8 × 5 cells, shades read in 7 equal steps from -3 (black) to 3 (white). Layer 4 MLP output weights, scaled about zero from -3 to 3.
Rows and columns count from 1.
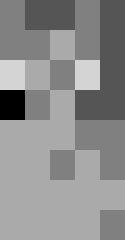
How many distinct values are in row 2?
3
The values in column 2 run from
-1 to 1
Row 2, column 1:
0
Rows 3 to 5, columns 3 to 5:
0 2 -1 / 1 -1 -1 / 1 0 0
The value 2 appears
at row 3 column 1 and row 3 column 4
